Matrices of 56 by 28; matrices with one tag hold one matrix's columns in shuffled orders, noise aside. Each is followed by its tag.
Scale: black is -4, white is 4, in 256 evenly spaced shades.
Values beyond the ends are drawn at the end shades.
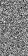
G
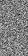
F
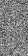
F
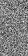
G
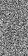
F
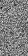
G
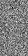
G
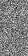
G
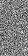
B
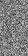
F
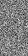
F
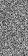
F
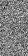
G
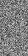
F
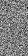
G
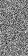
B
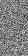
B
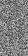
F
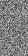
G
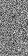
B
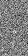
B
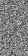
F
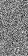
B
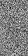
G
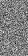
B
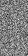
F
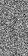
F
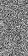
F
